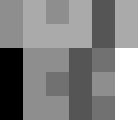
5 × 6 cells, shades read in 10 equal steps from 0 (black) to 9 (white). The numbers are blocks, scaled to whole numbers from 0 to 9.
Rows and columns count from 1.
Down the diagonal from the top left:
5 6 5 3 4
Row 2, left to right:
5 6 6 6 3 6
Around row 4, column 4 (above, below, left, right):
3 3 4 5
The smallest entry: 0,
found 3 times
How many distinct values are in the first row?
3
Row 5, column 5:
4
